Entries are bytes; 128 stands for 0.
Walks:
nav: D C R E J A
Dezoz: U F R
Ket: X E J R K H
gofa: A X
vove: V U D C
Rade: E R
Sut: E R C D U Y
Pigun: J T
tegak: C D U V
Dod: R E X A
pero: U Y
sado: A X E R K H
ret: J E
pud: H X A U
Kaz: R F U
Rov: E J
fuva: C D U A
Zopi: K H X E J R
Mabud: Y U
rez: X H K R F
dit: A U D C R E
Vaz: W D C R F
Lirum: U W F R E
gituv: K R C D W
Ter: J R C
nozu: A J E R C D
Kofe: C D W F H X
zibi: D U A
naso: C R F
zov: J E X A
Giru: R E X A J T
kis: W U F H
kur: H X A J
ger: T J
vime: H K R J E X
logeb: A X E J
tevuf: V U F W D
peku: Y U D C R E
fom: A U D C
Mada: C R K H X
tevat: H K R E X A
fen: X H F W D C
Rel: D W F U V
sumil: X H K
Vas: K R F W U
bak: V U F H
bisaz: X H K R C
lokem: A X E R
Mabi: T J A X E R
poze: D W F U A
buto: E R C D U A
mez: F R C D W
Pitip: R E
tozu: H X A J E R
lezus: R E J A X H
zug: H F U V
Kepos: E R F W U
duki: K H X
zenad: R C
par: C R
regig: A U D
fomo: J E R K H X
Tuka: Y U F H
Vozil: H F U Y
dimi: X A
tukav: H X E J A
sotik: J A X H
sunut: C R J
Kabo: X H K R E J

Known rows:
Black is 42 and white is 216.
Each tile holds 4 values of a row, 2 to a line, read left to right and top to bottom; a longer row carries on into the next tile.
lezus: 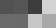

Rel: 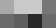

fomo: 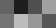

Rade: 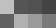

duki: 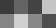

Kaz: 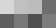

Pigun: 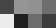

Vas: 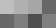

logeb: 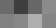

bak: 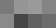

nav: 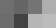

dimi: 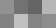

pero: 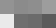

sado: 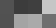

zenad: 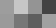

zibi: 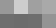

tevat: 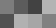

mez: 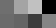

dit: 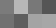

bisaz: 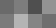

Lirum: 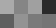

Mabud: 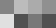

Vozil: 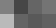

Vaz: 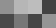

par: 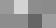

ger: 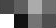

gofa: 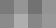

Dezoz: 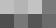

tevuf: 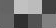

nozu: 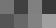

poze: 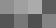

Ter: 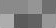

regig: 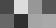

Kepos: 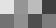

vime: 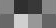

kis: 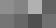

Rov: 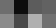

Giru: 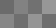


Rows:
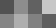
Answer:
Mada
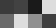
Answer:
sumil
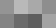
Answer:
fuva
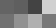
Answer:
Zopi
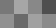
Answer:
peku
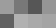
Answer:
Dod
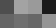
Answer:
gituv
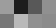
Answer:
zov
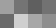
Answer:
lokem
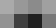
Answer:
zug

